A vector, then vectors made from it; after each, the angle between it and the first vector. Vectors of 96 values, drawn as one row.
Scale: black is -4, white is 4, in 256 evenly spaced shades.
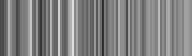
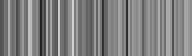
nearly parallel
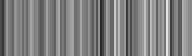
partly aligned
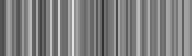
nearly parallel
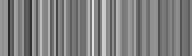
partly opposed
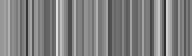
orthogonal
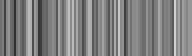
partly aligned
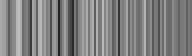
nearly opposite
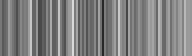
nearly parallel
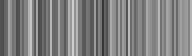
nearly parallel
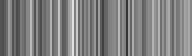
nearly parallel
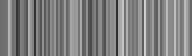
partly aligned
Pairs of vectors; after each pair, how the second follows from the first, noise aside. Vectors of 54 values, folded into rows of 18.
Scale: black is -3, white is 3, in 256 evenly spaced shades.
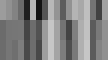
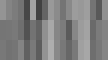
shrunk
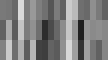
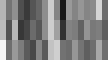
wrapped around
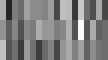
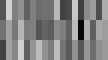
negated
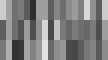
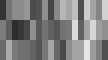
shuffled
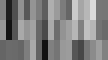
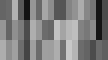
wrapped around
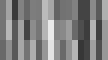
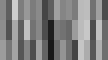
negated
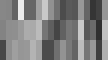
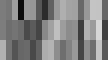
negated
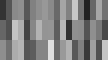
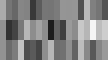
shuffled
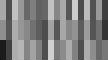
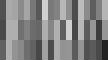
wrapped around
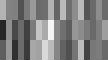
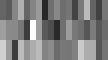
shuffled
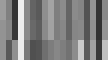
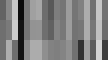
negated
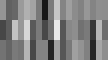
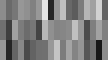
shuffled
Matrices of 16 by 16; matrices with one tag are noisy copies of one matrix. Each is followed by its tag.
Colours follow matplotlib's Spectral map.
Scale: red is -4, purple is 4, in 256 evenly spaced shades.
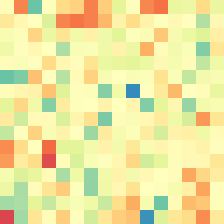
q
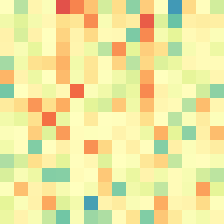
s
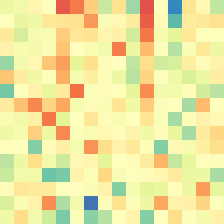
s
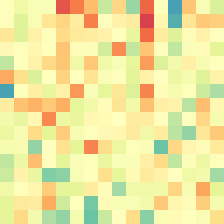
s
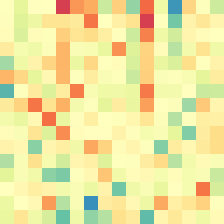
s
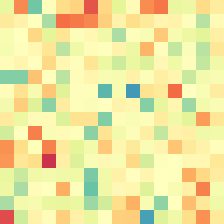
q
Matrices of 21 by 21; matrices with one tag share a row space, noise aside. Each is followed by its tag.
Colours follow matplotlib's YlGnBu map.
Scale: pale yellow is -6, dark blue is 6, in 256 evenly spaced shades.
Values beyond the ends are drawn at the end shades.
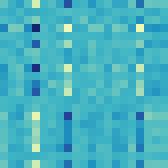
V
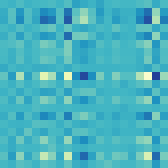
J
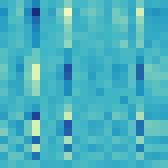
V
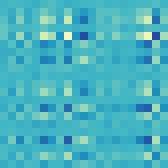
J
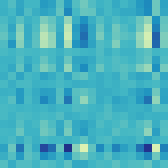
J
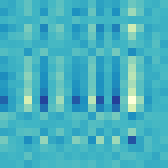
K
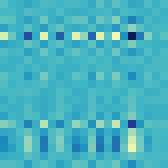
K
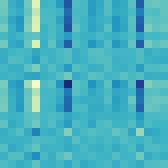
V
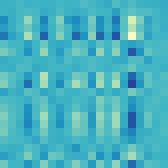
K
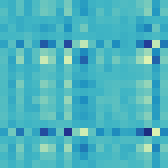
J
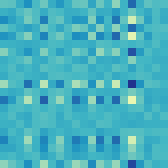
K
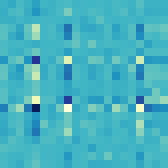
V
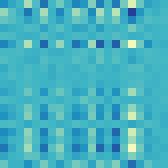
K
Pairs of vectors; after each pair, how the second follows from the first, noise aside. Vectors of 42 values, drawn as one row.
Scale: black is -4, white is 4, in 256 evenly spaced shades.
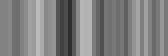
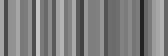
shuffled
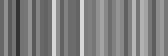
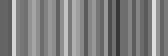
wrapped around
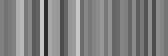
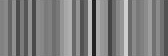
wrapped around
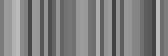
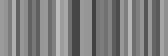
shuffled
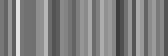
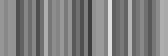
shuffled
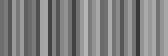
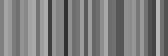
shuffled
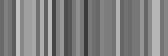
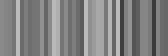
wrapped around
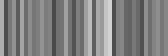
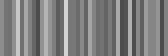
shuffled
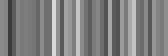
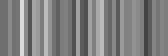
wrapped around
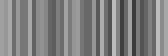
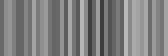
wrapped around
